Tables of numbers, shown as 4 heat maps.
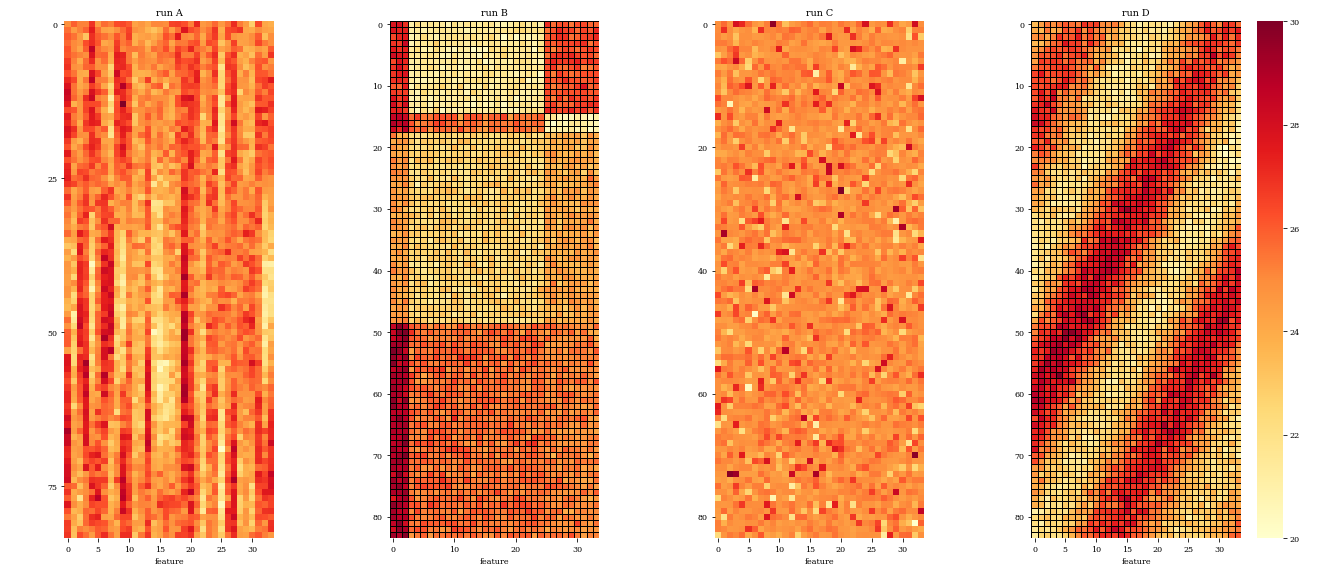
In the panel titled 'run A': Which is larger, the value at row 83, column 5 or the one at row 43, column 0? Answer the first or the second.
the first
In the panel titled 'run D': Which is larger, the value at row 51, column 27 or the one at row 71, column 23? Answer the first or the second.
the first
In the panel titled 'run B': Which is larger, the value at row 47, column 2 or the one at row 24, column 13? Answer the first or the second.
the first
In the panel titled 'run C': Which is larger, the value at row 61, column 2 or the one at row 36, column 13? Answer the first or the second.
the first
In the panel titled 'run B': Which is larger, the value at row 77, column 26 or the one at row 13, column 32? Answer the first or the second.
the second
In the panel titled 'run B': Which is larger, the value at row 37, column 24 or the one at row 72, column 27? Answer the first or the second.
the second
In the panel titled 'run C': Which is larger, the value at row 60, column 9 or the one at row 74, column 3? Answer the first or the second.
the first
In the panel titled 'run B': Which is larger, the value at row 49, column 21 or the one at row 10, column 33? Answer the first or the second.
the second
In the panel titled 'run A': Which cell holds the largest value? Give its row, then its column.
13, 9
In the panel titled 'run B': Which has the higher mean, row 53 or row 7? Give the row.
53
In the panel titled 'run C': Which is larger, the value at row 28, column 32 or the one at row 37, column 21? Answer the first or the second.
the first
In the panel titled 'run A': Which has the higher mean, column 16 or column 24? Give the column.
24
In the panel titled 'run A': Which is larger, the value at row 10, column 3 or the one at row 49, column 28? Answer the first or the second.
the second
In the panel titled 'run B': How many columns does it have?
34
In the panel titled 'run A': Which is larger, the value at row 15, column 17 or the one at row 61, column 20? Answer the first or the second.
the second
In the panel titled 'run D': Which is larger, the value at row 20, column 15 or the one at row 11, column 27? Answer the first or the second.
the second
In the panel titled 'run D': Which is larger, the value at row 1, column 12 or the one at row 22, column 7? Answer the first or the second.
the first
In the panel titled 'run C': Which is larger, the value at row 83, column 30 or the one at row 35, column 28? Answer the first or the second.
the first
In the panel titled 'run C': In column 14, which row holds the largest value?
64
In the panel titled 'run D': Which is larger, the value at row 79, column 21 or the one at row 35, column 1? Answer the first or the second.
the first
